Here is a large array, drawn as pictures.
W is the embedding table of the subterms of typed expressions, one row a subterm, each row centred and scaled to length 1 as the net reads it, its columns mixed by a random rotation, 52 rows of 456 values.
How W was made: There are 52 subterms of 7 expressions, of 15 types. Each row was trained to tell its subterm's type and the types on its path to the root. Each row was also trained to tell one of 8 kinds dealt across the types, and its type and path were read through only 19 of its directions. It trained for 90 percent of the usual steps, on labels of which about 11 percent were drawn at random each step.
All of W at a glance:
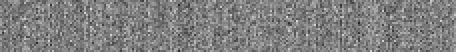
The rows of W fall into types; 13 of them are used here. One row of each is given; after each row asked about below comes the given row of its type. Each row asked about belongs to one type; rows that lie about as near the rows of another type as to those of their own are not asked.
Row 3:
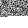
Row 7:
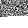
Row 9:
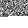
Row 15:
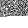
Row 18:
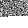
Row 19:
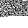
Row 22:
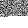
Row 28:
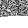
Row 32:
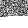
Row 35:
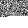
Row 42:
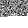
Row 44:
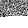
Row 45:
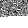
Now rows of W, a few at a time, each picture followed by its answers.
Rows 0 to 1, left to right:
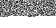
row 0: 44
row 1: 28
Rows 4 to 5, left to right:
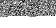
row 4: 35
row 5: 44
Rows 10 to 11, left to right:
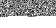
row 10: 35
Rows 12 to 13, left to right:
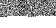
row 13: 28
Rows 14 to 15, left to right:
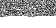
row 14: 45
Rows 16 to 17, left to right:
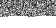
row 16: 15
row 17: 15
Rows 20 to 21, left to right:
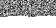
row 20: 35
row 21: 9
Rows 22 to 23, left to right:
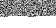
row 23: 32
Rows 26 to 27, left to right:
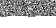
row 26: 15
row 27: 9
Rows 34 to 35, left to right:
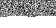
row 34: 15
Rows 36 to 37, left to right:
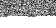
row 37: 9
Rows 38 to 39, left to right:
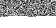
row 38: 42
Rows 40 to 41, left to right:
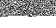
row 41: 45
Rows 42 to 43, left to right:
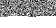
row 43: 18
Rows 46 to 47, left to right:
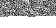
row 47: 3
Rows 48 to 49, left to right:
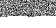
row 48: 35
